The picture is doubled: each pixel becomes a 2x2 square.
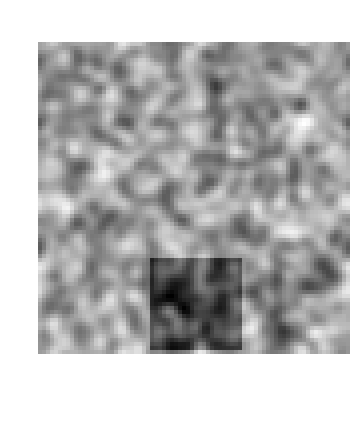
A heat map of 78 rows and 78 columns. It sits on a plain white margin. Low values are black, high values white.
Odd patch: lower, in the bottom middle. Ninth with the lowest average: bottom middle. Grain: blotchy. Roughest part: bottom middle.
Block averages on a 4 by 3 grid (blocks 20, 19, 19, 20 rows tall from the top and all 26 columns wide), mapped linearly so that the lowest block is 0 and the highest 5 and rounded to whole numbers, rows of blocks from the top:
4 4 4 / 5 5 5 / 5 4 5 / 5 0 4
